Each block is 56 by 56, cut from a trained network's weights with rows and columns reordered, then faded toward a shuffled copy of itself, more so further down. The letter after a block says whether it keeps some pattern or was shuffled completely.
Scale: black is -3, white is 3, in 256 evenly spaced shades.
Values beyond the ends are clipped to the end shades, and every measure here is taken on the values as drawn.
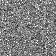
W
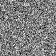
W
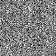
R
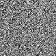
R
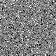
W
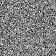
W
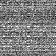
R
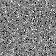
W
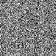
R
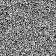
W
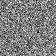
W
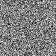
W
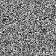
R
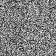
W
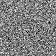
W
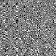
R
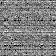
R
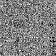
R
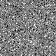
W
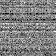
R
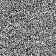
R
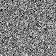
W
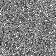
W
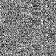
R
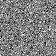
W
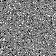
W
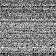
R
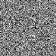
R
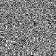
R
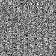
R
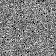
W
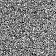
W
